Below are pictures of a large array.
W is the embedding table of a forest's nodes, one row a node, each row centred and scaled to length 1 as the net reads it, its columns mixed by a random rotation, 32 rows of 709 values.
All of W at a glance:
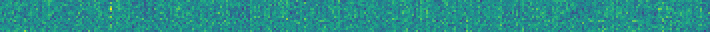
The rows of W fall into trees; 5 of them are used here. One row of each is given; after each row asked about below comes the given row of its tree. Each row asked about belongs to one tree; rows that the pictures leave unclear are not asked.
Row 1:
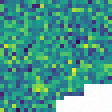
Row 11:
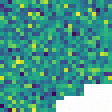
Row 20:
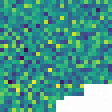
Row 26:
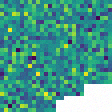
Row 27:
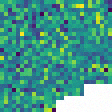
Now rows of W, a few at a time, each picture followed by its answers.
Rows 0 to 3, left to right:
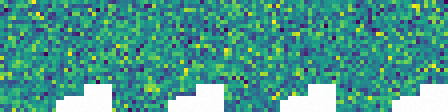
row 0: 11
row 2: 26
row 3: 27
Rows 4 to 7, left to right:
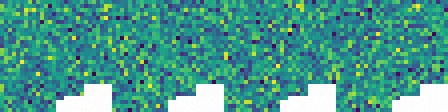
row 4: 26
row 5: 1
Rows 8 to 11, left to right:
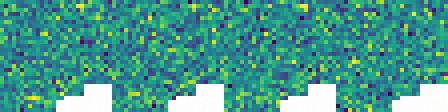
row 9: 27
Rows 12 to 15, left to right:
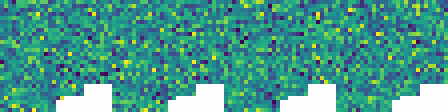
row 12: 11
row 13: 11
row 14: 11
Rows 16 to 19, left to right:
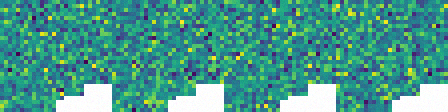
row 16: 27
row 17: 27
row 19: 26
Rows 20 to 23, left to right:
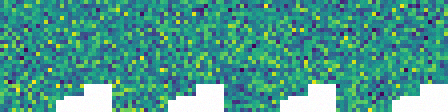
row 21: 20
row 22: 1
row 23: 11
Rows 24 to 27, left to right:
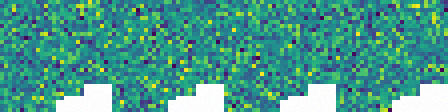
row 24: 27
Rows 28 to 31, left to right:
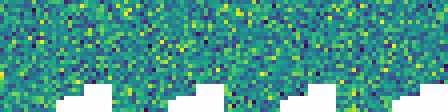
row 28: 27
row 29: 20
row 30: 26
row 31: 20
